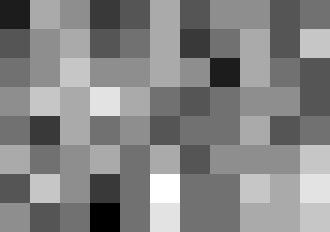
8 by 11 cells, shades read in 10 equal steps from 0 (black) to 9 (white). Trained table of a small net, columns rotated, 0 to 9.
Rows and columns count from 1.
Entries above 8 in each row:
0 0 0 0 0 0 1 0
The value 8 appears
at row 4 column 4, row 7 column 11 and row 8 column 6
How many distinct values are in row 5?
5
